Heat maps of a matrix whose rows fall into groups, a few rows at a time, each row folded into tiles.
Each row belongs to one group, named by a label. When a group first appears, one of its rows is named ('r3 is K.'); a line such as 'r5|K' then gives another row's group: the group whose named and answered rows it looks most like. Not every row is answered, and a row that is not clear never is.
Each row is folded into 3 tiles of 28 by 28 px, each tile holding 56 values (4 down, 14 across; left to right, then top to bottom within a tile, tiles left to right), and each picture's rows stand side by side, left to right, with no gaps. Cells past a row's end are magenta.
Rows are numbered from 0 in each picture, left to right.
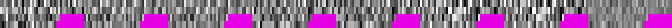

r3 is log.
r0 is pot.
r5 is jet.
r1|jet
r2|jet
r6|jet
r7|pot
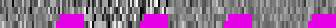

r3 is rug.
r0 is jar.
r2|pot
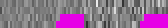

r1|pot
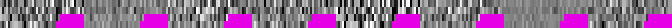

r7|jar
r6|jar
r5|jet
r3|jar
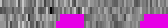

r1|rug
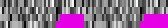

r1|log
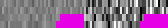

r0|rug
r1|log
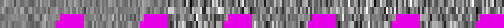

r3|jar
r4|pot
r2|pot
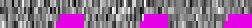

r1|jet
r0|jar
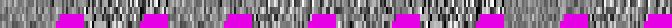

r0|rug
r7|jet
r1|log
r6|rug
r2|rug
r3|jet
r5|log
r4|jar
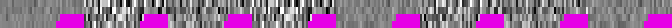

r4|rug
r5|jet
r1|jet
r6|jar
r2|jar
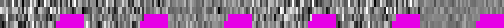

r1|jar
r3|jet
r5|rug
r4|pot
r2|jar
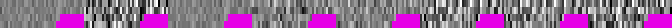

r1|log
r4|pot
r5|jet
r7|pot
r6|jet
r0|rug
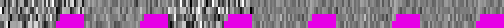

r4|rug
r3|rug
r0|log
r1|rug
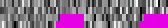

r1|log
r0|jar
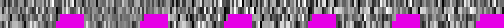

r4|pot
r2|log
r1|jar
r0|log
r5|pot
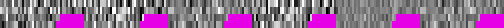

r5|pot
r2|pot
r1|jet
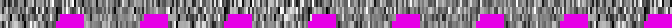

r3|jet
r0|log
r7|log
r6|pot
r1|jar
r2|log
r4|pot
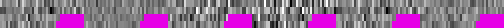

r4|jar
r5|rug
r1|jar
